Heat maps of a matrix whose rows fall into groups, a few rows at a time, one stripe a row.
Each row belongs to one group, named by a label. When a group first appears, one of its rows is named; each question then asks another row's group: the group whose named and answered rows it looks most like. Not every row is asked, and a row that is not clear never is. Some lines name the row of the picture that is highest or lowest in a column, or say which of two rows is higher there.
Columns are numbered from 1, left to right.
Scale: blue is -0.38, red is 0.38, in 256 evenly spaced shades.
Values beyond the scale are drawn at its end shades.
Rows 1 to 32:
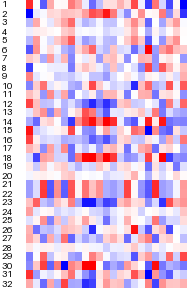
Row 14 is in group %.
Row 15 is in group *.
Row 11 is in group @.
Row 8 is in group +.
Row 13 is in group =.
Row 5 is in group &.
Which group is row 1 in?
*
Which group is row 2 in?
%
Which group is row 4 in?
&
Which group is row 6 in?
+
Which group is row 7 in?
@
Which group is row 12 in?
&
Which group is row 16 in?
&
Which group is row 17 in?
@
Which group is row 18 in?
%
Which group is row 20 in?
&
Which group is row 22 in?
=
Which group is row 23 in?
&
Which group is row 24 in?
&
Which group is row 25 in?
=
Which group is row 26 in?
*
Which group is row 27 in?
@
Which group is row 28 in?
&
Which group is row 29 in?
+
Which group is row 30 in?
=
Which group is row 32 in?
@
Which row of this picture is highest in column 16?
26
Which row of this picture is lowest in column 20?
23
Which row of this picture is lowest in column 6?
30
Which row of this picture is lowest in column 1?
2
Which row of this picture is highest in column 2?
23
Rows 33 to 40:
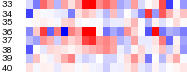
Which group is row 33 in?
%
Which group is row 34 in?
+
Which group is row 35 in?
&
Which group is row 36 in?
=
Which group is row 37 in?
%
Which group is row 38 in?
%
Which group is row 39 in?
&
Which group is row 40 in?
&
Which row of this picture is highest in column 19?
36
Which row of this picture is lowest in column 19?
34
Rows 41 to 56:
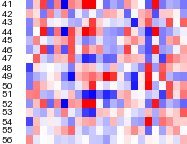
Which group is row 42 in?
@
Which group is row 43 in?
+
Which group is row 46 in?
=
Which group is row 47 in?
&
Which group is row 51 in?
&
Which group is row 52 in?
=
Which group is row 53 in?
@
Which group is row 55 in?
&
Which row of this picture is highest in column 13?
49
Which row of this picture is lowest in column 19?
42
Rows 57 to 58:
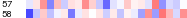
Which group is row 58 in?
+
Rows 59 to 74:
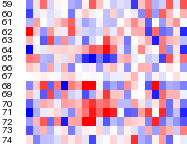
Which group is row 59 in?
+
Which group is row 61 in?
&
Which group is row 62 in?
*
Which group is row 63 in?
@
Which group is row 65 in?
&
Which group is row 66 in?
@
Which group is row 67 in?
&
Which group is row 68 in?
=
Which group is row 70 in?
%
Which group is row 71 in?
%
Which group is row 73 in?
+
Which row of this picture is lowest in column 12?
65
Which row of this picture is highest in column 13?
71
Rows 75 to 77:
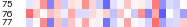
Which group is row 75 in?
=
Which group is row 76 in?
*
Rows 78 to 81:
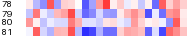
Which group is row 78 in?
@
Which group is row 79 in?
&
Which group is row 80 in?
*
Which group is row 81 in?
&
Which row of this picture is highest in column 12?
78
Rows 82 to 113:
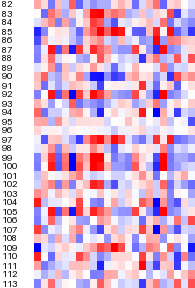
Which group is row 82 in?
@
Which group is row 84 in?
=
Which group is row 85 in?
%
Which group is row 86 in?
+
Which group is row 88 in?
+
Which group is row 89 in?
=
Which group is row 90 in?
&
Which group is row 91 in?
*
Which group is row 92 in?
=
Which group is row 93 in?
@
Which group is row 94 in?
*
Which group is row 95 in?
*
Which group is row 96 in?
&
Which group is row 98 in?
=
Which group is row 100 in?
=
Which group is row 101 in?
&
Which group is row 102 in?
=
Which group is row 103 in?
*
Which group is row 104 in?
*
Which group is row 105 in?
=
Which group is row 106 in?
+
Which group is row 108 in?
@
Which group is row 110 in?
*
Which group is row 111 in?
*
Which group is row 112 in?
@
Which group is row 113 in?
+
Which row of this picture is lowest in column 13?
90
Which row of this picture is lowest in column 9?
90
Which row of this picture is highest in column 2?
90
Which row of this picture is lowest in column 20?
90
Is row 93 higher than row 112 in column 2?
Yes
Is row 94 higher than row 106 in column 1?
Yes
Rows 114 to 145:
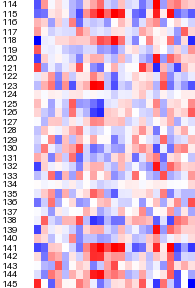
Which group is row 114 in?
+
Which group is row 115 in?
%
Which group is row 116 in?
@
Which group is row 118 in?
%
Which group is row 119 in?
&
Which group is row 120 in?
+
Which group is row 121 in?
*
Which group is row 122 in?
=
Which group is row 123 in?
=
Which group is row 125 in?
@
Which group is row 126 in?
@
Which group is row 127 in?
%
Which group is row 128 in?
&
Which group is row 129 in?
=
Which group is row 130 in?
&
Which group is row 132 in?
+
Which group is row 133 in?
=
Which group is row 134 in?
@
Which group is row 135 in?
=
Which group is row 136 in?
+
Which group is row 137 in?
*
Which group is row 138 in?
&
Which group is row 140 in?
@
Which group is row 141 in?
%
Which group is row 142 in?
%
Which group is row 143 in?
@
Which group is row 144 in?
%
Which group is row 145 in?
*
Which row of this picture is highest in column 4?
143
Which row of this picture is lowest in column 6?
123
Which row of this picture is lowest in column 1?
118
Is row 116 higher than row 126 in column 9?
Yes
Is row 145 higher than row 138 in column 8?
Yes
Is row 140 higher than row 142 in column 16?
No
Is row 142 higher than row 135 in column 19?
No
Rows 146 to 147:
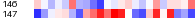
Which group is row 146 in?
@
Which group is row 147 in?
%
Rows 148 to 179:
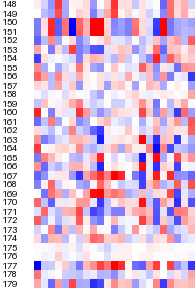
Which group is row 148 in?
@
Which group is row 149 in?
@
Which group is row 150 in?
=
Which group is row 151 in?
=
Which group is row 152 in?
+
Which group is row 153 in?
@
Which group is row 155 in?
*
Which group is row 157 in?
@
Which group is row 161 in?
+
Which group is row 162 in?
@
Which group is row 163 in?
*
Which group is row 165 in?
+
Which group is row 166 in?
*
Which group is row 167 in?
%
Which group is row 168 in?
+
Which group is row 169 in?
%
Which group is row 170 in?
*
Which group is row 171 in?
&
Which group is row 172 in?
*
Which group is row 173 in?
=
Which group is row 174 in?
%
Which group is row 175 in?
@
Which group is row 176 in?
@
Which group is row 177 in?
%
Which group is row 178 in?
&
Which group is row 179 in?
@
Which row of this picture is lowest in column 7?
167
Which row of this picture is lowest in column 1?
177
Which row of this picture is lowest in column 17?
154
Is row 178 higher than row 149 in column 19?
Yes
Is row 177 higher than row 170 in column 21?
Yes
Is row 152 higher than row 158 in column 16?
No
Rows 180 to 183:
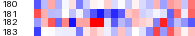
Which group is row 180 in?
+
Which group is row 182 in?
=
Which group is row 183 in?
+
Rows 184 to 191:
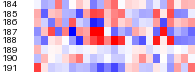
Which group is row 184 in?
@
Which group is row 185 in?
%
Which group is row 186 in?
@
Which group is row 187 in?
=
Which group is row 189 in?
&
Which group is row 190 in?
&
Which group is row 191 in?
&
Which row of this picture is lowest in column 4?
187
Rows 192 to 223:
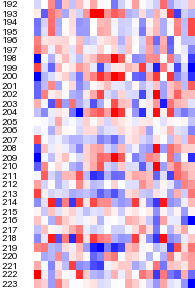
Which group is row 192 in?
=
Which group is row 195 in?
+
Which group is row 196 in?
*
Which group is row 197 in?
*
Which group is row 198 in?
%
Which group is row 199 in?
*
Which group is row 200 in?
%
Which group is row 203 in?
@
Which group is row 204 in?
%
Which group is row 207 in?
&
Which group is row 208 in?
+
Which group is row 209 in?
%
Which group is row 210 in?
+
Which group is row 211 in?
&
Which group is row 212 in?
*
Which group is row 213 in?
&
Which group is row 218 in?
=
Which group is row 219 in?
&
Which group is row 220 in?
@
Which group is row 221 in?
@
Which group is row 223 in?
*
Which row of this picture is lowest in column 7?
204
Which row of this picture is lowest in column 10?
219
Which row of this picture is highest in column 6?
221
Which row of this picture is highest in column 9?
193
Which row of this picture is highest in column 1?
222
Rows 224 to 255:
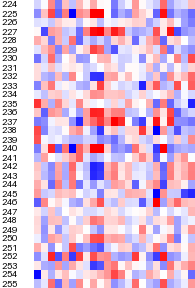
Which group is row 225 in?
=
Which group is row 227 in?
%
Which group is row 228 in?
@
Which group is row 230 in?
+
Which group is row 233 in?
+
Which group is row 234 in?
%
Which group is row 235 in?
*
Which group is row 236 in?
%
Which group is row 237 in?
%
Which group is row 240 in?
=
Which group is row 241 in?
&
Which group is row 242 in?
@
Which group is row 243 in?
@
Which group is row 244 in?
@
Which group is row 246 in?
+
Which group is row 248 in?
%
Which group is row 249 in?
*
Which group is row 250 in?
%
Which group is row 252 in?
=
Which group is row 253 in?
@
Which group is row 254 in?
%
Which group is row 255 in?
=
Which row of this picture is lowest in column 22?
245
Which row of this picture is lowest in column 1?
254
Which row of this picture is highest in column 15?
252
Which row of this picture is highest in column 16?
238
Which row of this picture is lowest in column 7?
237
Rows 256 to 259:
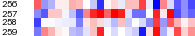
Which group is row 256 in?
*
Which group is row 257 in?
%
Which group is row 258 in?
+
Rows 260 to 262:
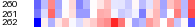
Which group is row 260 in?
+
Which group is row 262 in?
%
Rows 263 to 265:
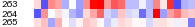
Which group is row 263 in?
%
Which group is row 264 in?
+
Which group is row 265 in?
*
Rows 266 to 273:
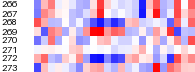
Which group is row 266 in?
+
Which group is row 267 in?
+
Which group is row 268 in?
&
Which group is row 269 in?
%
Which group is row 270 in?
+
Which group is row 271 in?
&
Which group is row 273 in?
+
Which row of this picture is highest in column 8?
269
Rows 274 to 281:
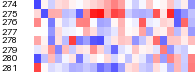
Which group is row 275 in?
%
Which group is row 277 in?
*
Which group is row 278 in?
@
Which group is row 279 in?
=
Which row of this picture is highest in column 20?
275
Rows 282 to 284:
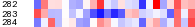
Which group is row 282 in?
+
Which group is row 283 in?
&
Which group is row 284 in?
+
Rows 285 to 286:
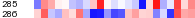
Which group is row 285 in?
+
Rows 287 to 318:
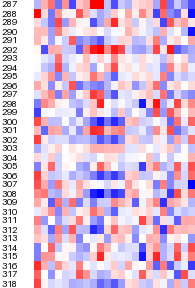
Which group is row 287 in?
=
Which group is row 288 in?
*
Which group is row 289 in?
@
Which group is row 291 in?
@
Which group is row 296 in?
@
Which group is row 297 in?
=
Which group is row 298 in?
+
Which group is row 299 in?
+
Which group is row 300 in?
&
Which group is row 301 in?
%
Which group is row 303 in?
%
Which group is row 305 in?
+
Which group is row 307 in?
*
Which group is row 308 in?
&
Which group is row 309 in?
@
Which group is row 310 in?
=
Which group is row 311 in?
*
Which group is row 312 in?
@
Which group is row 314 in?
+
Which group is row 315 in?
+
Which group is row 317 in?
*
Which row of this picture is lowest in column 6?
287
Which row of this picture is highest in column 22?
317
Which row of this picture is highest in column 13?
292
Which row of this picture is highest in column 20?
292
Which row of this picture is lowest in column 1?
299
